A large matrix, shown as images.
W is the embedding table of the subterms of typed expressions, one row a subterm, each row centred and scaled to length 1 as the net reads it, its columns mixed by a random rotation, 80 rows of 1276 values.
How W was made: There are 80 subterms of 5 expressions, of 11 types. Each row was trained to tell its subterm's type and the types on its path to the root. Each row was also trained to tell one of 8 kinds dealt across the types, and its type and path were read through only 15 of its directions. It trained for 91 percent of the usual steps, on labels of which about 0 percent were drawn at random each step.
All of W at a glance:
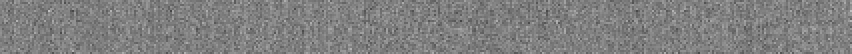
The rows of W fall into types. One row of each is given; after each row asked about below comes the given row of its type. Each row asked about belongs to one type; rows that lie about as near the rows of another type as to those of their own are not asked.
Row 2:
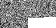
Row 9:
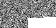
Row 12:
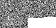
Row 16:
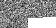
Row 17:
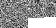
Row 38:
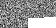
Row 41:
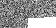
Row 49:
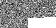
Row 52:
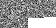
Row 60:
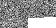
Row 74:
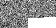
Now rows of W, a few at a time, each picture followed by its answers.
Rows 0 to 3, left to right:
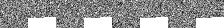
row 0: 49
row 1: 49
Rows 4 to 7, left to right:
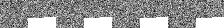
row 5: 2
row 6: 38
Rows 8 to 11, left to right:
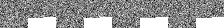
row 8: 60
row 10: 52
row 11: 49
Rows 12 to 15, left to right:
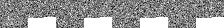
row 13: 52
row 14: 2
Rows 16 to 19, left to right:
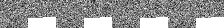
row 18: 9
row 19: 16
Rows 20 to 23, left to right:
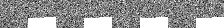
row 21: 16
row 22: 9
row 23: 17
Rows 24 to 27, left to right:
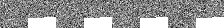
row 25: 2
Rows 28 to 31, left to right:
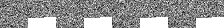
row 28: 74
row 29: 9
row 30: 16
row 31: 41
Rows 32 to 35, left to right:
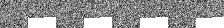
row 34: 52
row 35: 52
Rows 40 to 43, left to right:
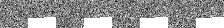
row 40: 49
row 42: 60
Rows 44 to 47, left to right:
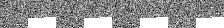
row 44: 74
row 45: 17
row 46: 74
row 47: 49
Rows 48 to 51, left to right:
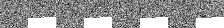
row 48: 17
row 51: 60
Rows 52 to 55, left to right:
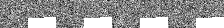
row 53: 74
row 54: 52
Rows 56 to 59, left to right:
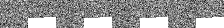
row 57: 16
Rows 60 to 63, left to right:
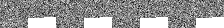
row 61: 9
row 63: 17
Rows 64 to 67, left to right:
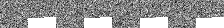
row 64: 17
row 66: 41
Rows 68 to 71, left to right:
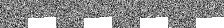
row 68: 49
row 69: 38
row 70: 74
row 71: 60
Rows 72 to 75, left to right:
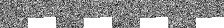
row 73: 12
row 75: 60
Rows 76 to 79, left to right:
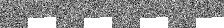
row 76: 12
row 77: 52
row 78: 9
